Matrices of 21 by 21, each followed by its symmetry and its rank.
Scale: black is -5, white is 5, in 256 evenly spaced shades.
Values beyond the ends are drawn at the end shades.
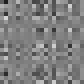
neither, rank two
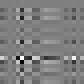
neither, rank one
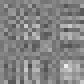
symmetric, rank three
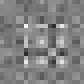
symmetric, rank two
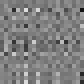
neither, rank three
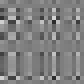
neither, rank one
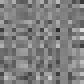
neither, rank two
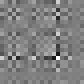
symmetric, rank two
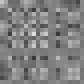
symmetric, rank two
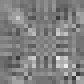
symmetric, rank three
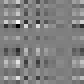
neither, rank one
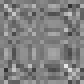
symmetric, rank three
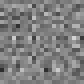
neither, rank three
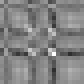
symmetric, rank two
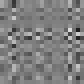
neither, rank two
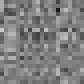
neither, rank three
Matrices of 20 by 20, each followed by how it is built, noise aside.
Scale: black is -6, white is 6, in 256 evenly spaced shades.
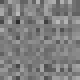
low rank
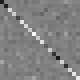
diagonal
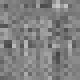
low rank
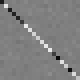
diagonal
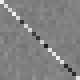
diagonal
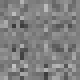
low rank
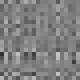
low rank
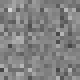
low rank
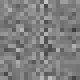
low rank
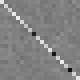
diagonal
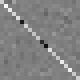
diagonal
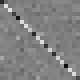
diagonal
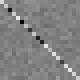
diagonal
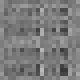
low rank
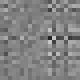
low rank
